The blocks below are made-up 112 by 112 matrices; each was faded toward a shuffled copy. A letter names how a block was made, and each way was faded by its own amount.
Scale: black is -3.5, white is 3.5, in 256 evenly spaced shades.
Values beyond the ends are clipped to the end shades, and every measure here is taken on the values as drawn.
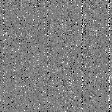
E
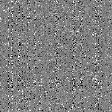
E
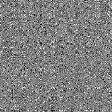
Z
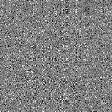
Z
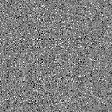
Z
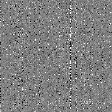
E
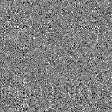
Z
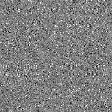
Z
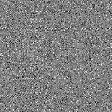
Z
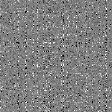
E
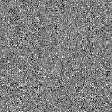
Z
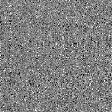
Z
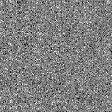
Z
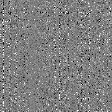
E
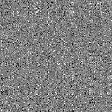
Z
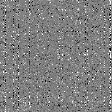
E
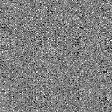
Z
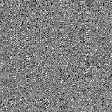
Z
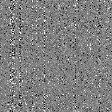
E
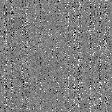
E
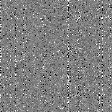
E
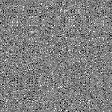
Z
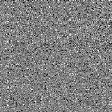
Z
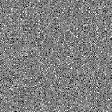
Z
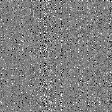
E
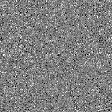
Z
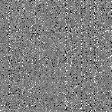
E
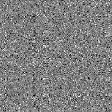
Z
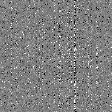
E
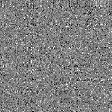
Z
